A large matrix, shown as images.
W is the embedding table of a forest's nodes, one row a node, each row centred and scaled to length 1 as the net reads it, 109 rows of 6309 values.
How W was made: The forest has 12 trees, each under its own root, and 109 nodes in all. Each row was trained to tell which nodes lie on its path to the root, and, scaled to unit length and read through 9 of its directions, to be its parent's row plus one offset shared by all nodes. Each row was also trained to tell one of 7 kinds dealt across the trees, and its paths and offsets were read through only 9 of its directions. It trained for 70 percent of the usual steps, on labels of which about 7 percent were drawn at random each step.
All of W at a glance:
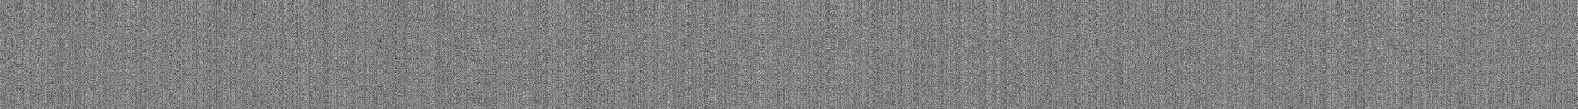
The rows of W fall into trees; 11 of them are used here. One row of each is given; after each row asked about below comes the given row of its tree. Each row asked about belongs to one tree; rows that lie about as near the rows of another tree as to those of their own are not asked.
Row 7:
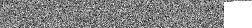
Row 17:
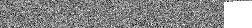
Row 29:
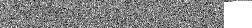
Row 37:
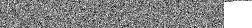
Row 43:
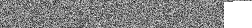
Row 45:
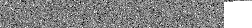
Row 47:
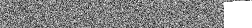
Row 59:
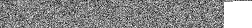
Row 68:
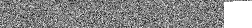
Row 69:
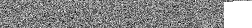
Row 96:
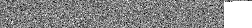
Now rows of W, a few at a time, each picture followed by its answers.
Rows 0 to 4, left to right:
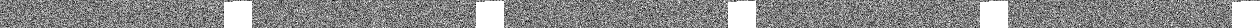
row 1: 59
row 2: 68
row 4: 96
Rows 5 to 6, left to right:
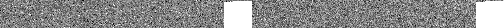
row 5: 96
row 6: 7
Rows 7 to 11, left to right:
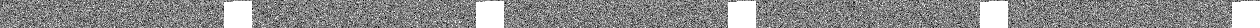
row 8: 37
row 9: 7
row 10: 96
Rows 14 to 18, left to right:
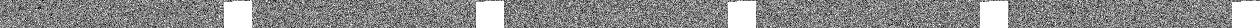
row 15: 68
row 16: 68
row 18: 96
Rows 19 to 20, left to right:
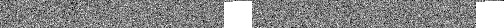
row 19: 59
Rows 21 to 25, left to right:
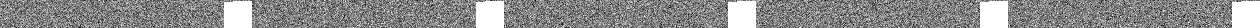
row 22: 7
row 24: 68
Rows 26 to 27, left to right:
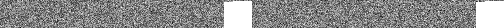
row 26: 45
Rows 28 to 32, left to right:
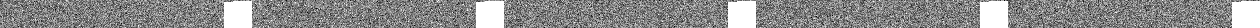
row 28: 7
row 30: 59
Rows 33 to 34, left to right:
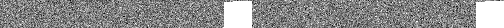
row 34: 37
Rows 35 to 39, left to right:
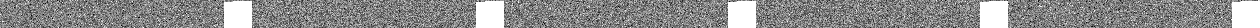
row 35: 68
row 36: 69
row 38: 45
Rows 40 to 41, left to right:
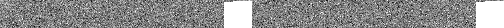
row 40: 29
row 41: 29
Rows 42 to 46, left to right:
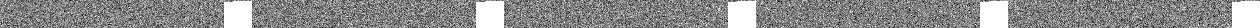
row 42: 68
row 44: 29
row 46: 29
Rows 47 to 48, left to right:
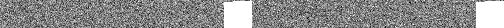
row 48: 45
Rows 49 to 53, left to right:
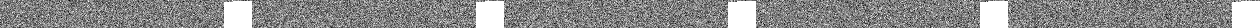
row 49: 68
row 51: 59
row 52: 96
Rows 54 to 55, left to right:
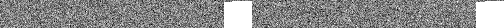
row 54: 96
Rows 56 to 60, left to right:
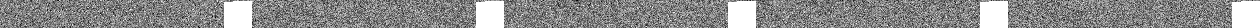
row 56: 68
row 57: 29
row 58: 96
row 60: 69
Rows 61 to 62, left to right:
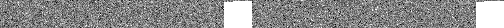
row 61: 59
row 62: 96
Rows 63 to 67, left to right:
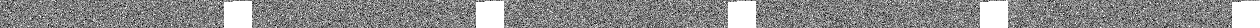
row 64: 7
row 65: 29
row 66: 7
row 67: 29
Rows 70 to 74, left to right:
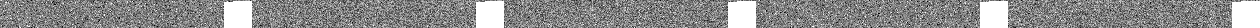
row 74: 69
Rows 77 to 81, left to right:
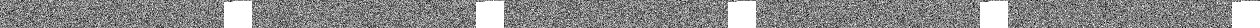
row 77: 7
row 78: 7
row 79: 59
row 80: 7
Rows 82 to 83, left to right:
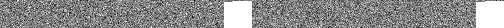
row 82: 96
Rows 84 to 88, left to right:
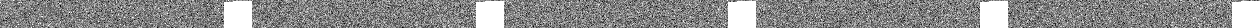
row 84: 29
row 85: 37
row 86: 29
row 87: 7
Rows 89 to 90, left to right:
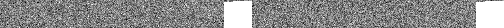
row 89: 45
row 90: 68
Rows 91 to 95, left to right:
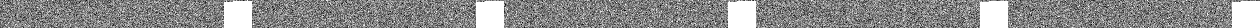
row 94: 45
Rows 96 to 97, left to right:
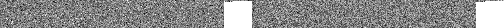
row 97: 17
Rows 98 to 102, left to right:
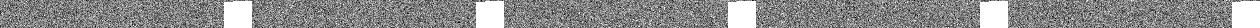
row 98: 59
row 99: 59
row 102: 96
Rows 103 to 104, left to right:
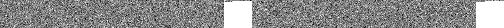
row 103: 59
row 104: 29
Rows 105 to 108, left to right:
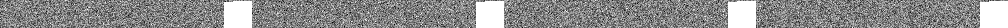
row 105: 69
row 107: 68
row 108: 59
